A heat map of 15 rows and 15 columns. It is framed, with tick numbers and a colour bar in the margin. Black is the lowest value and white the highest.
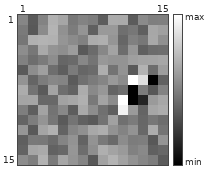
Roughest part: middle right. Slope: none. Odd patch: rougher, in the middle right. Histogram: heavy tails on both sides. Mirror symmetry: none.
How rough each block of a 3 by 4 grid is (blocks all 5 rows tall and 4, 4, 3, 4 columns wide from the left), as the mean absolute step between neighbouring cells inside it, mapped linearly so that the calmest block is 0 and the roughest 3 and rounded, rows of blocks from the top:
0 0 0 0 | 1 0 1 3 | 1 0 0 0
